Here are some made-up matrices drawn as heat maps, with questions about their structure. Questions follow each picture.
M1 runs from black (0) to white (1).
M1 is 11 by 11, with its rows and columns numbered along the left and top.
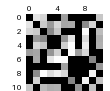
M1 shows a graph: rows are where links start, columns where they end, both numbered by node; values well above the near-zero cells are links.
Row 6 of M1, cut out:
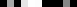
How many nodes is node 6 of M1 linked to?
5
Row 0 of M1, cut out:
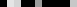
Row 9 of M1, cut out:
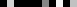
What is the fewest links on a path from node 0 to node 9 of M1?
2
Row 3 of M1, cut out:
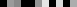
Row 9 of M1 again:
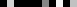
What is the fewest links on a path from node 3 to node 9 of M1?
2
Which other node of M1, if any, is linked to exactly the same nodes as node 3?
node 4
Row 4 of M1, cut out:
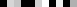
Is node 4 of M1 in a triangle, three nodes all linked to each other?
yes
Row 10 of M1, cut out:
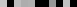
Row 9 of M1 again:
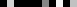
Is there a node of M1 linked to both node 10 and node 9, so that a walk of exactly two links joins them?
no
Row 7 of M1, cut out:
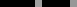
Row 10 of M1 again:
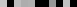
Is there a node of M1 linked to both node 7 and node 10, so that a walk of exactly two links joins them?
no
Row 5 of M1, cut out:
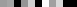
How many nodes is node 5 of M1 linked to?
7
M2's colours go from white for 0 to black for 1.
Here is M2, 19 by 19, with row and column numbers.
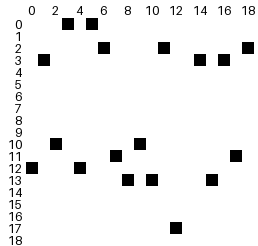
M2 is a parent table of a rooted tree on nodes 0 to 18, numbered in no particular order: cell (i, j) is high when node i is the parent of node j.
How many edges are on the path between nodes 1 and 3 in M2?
1
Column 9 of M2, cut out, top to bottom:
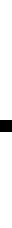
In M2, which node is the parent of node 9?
10
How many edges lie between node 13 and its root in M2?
0
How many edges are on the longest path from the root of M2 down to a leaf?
8
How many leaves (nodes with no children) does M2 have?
11
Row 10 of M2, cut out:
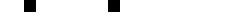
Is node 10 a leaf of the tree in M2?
no
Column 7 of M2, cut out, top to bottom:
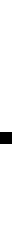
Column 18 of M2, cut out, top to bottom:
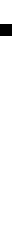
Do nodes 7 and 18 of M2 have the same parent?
no
